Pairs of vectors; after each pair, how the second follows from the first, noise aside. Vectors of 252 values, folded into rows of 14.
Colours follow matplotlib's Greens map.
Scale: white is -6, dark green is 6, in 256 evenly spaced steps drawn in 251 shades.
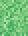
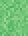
shrunk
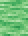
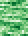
scaled up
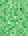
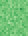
shrunk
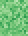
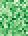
scaled up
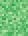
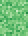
shuffled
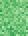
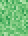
shuffled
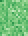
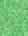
shrunk
